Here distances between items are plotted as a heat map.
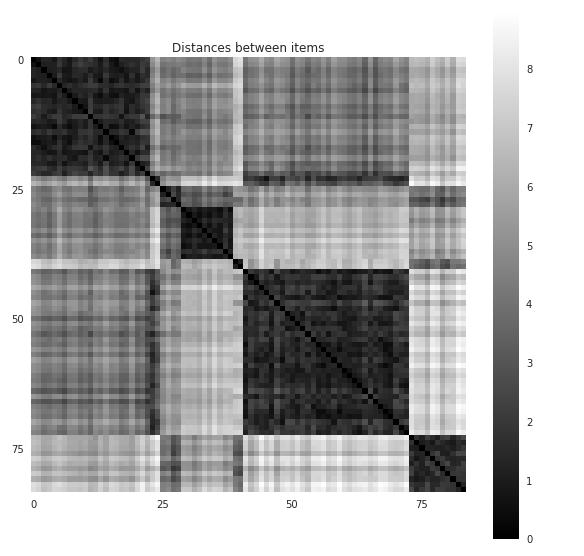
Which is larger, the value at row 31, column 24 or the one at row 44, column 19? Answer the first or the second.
the first
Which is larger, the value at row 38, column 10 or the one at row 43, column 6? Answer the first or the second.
the first
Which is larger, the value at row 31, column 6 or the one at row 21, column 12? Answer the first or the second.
the first
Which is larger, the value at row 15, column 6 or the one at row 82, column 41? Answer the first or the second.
the second
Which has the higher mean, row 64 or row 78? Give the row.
78
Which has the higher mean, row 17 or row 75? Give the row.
75
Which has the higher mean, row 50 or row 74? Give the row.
74
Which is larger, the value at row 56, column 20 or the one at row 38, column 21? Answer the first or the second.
the second
